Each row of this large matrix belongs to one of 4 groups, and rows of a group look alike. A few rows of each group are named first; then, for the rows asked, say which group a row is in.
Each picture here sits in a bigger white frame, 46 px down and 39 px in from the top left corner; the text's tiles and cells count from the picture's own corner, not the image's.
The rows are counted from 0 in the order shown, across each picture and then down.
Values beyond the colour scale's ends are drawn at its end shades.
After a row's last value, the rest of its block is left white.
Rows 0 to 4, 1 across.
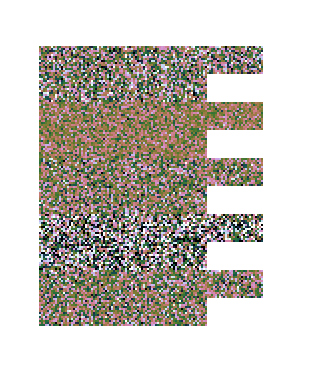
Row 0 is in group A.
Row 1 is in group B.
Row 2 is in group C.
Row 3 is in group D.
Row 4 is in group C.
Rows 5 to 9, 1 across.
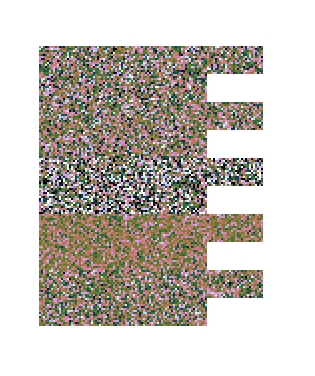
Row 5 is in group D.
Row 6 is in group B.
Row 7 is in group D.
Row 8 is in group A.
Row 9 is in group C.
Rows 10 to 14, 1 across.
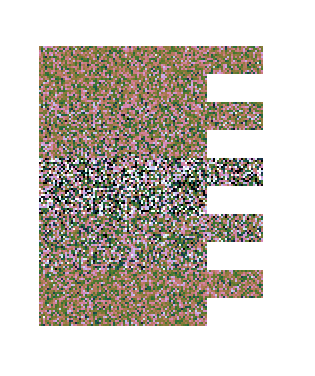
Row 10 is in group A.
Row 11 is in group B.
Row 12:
D
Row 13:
A
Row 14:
C
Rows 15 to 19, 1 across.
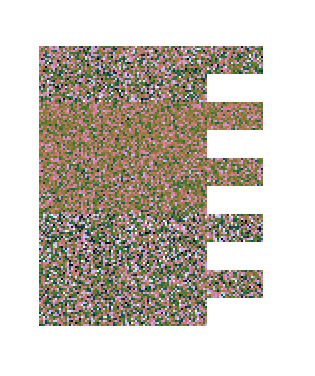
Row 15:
D
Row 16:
B
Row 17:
D
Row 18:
C
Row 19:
C
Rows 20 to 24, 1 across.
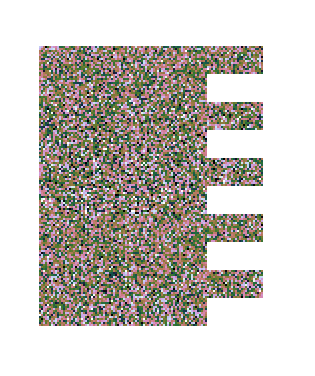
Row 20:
D
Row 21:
C
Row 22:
B
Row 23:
D
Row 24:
A
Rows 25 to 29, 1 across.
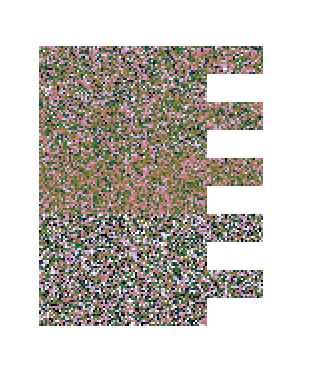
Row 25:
B
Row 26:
C
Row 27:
A
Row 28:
A
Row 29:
D
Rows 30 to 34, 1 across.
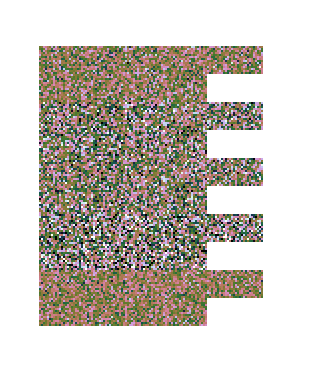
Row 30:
A
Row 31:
A
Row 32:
A
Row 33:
B
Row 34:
D
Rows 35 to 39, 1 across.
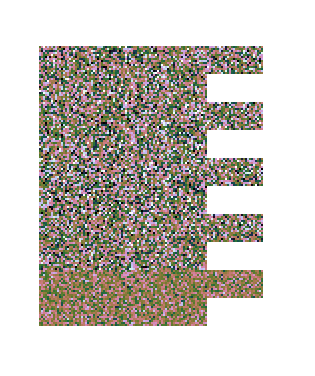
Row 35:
A
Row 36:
A
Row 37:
D
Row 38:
D
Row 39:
B
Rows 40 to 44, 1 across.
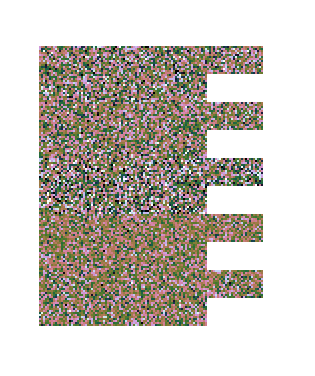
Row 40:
B
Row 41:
D
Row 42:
D
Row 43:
B
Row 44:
C
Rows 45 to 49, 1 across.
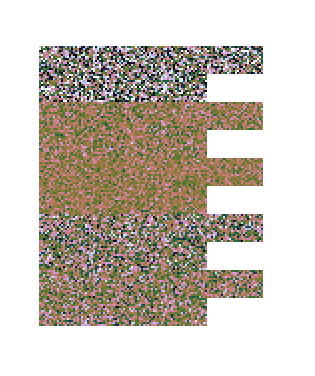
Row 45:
B
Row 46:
A
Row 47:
D
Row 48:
D
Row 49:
B
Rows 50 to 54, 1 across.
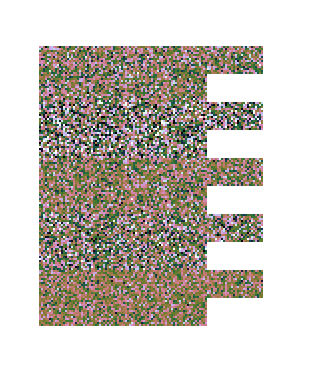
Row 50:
D
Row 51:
A
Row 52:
A
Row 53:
C
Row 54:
D
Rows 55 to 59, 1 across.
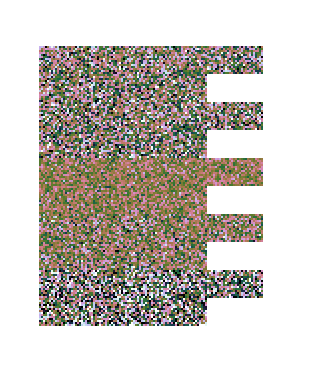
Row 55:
D
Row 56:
D
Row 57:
C
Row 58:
B
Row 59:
D
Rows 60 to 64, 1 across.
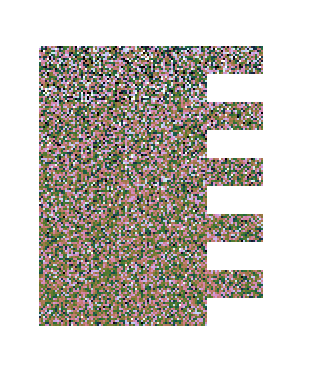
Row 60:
B
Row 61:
D
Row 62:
A
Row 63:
C
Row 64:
C
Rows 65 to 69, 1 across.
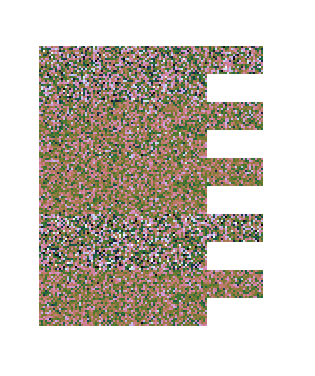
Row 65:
B
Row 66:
D
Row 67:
D
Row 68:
D
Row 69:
D
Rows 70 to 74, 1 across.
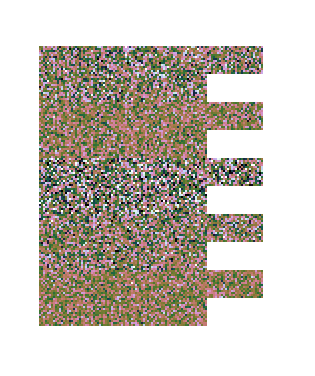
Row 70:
A
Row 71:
A
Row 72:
C
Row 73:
B
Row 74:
C
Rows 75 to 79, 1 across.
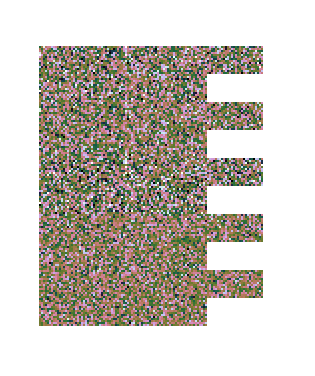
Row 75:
A
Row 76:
A
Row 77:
A
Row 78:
D
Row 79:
B
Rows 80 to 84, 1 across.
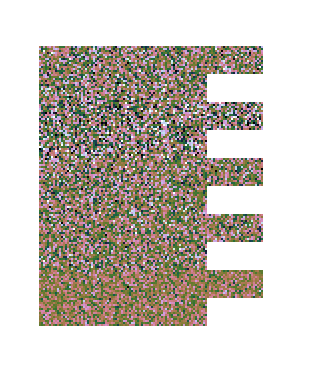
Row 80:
B
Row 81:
A
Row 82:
D
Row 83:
C
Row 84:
B
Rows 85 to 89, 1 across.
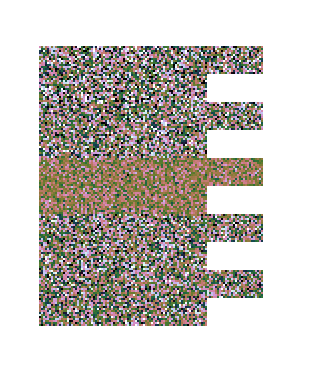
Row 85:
B
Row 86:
A
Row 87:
B
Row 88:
B
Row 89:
C
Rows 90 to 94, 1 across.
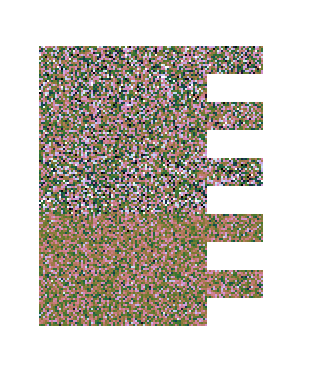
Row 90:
A
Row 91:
B
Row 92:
C
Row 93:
B
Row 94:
C
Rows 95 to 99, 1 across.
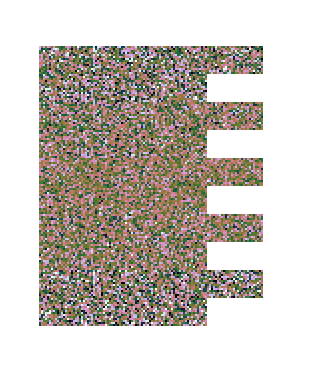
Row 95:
B
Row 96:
B
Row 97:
D
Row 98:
A
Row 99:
B
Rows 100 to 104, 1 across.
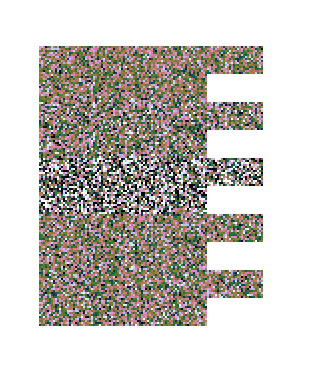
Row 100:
D
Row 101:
D
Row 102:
B
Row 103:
D
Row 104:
C
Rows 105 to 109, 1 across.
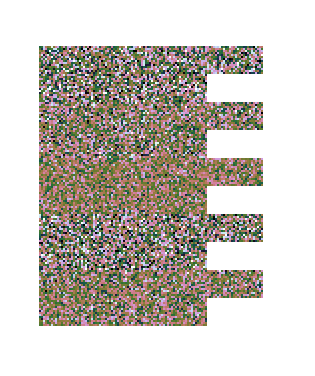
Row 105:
C
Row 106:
D
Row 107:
C
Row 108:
B
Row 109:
A
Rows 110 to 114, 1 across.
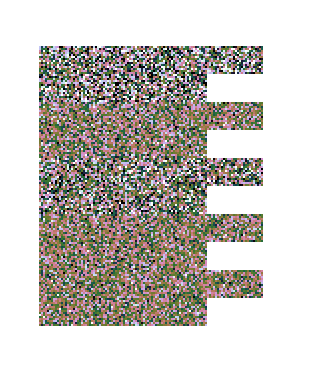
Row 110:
B
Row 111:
B
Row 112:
D
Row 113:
B
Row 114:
C
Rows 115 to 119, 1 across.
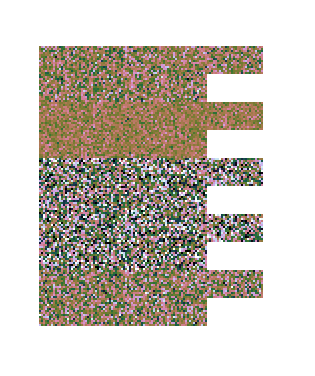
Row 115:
A
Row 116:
B
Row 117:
C
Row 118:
C
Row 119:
A
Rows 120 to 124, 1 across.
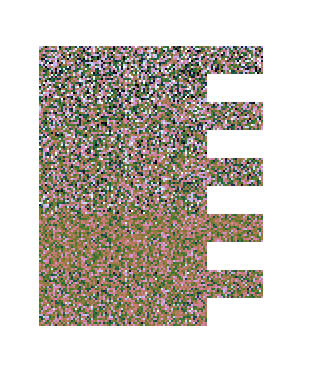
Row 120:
D
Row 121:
A
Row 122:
A
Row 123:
A
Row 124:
A
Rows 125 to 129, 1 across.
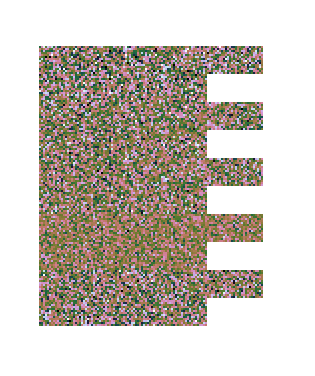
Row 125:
A
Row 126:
C
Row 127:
A
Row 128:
B
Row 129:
B
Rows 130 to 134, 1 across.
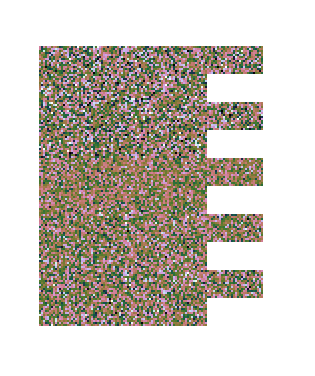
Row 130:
B
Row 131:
C
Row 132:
D
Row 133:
A
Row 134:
A
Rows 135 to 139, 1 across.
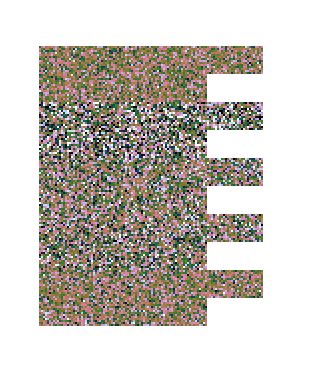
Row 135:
A
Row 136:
C
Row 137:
A
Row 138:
D
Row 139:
B
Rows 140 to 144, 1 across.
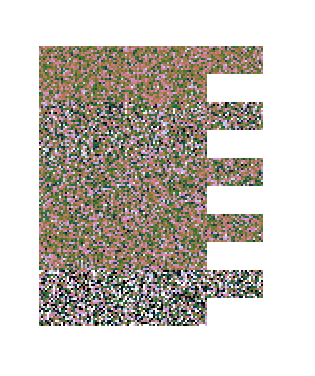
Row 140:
A
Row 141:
A
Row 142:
C
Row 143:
B
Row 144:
D
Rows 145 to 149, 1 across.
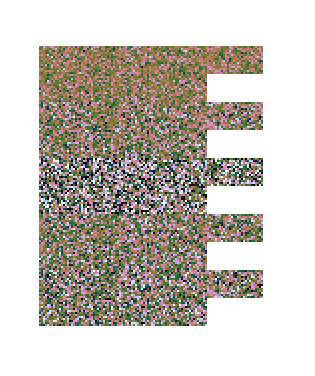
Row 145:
C
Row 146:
C
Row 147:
B
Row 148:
C
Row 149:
C
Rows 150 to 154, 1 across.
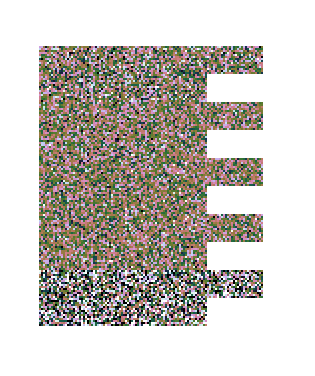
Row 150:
D
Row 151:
B
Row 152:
C
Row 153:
A
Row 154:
B
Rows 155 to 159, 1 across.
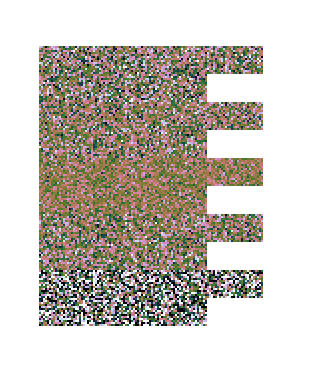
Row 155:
D
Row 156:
A
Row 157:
C
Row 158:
A
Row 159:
B
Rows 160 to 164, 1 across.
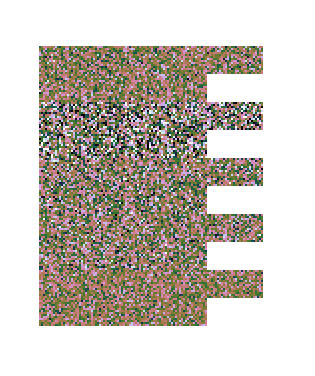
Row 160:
A
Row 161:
A
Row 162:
D
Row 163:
B
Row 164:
D
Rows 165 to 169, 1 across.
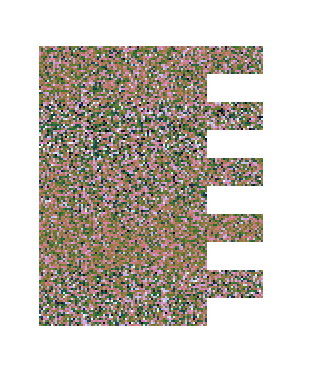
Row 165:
A
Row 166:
C
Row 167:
B
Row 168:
B
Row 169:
A
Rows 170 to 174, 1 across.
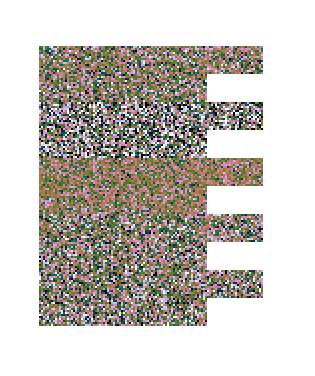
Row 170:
C
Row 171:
B
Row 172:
B
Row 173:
C
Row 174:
A
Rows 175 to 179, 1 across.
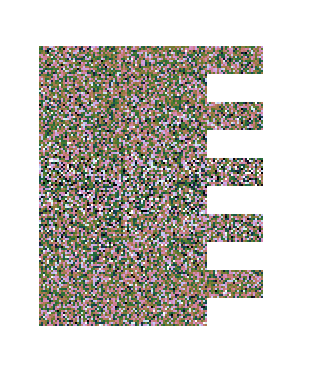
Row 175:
C
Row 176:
C
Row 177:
D
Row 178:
A
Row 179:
B
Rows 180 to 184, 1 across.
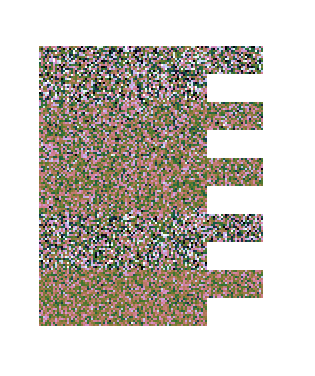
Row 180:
A
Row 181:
B
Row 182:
D
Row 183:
A
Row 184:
A
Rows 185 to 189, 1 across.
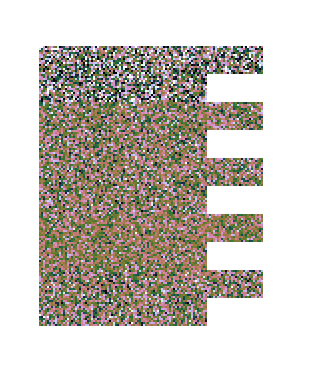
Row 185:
D
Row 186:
C
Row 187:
D
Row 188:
C
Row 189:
A
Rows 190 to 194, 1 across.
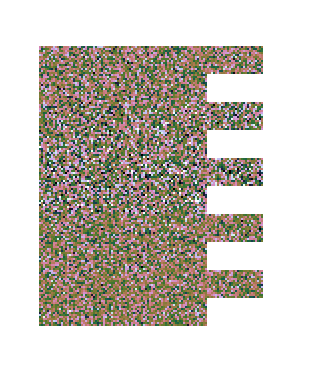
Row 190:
B
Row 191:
A
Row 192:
C
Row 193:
C
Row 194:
C
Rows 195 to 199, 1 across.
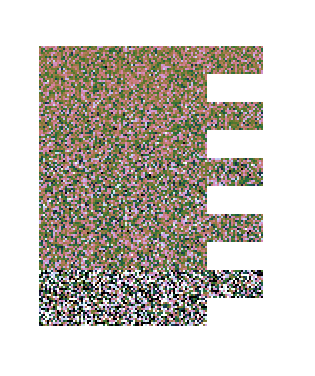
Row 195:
A
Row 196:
D
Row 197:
C
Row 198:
A
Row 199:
B
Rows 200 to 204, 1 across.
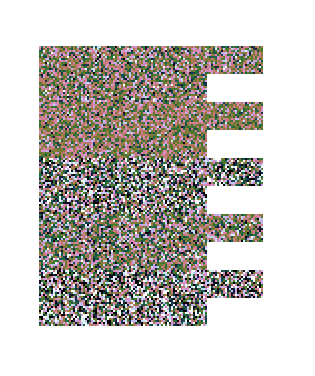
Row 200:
B
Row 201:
D
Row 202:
C
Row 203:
C
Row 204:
A
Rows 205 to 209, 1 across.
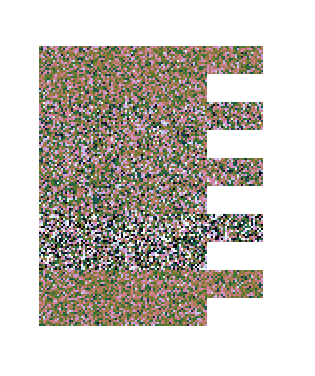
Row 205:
C
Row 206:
A
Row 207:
C
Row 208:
D
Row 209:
C
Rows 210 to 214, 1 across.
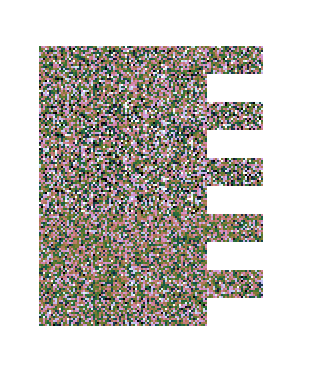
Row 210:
A
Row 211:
A
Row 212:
A
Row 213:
D
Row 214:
C
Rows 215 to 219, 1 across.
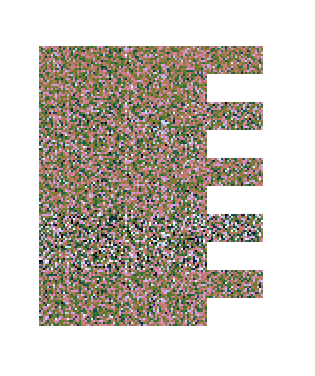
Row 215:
A
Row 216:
A
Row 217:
A
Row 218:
A
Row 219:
A
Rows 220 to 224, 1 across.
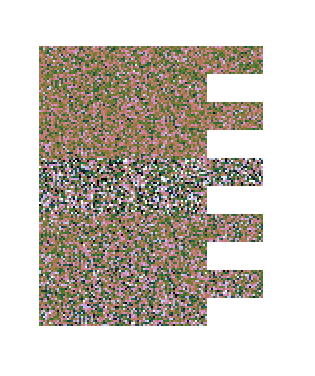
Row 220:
C
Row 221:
B
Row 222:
A
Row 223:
B
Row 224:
B
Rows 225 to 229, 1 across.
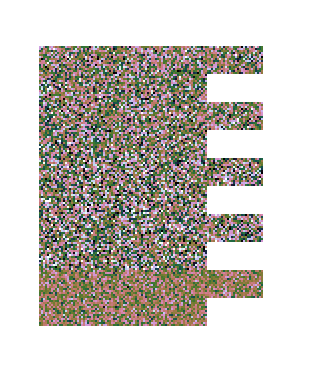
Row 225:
D
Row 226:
C
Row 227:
B
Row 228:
C
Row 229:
B
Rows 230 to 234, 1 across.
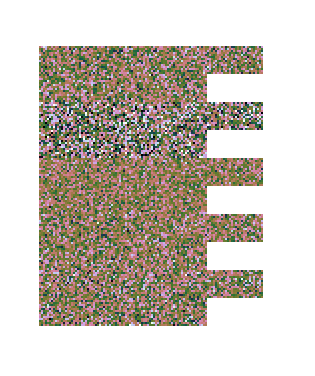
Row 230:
A
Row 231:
D
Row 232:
D
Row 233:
A
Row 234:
D
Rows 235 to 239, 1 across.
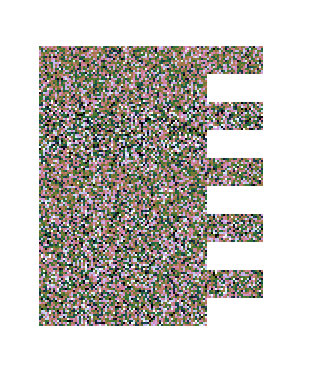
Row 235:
A
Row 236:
C
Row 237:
B
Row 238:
B
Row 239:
B
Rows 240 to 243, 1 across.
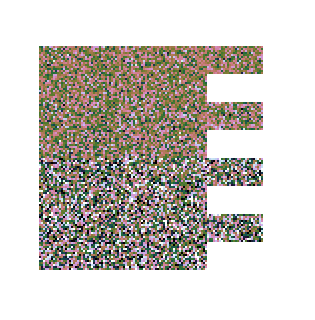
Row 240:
C
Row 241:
C
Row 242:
A
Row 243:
C
